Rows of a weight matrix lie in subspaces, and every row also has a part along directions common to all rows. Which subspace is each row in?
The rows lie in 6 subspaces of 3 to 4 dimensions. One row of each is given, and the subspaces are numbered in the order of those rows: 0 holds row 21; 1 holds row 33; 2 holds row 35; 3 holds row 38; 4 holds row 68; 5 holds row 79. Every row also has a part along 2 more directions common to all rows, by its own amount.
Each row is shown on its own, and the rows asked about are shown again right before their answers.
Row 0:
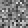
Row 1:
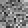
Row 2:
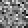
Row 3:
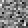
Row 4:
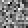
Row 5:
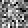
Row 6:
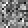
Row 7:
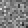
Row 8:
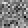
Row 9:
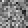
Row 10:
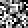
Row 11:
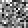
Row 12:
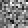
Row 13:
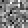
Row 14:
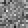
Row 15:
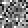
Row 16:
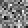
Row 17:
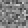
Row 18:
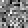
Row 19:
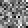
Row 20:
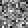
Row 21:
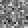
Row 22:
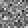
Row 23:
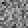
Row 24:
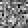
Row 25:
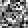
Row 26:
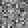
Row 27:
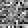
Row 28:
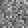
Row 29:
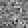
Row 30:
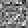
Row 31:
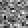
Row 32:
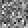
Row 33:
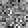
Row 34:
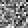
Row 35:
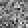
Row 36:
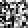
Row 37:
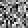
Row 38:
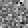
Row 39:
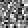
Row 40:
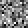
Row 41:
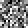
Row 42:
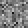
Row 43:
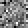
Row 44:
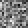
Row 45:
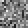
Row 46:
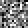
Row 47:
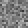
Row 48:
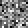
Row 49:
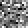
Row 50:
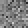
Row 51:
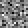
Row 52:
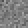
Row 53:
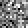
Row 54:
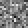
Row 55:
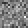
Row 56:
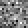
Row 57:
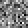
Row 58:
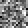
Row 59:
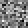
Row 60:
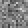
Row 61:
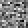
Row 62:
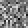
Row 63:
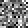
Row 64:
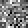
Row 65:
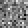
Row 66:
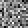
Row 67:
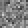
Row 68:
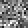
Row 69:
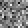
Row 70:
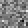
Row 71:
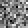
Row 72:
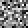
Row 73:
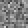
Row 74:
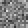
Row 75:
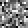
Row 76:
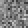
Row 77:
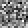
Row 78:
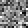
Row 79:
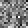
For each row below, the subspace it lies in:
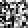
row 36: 5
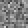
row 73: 5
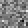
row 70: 0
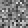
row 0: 3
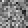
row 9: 3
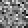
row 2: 2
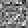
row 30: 2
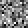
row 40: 0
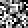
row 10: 1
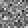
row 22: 5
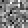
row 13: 1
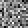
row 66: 5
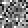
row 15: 4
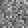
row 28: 2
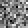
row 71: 1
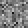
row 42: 0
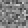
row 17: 2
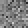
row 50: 2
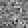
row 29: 2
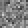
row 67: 3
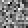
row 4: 5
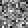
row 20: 3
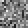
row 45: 4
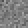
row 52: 4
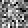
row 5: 3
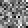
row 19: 5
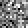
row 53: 2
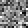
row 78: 3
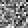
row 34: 5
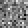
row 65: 2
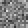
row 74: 4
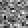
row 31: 5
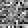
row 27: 3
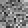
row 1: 1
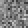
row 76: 2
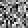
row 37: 1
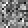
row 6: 0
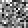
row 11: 0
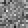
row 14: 4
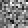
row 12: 1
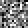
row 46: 1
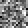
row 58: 3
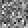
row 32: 0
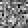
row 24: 5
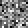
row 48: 3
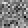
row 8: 4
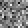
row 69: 5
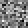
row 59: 0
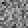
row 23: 4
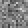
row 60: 3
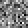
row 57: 2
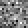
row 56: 2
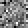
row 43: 4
